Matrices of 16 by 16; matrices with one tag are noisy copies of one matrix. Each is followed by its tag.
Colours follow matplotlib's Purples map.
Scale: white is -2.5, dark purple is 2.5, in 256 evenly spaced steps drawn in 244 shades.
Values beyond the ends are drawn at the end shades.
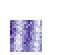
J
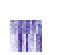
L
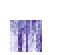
L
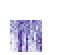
L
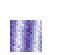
J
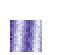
J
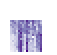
L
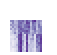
L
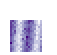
J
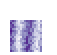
J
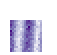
J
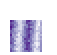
J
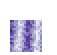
J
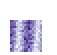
J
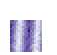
J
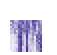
L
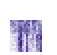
L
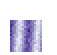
J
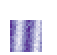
J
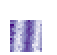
J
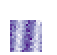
J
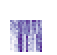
L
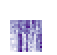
L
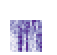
L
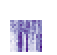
L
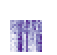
L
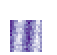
J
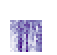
L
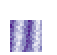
J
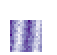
J
